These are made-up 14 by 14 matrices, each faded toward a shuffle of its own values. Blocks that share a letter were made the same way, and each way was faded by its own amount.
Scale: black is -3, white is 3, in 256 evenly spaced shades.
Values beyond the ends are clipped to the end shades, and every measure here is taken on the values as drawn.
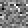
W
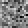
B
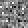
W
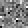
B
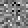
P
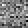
W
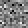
W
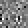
P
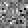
B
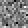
B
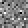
B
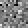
B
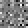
P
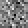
B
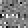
P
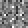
W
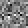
P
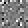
P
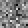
W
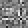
P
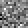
B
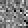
W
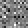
P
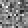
W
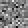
B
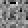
P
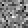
B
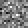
B
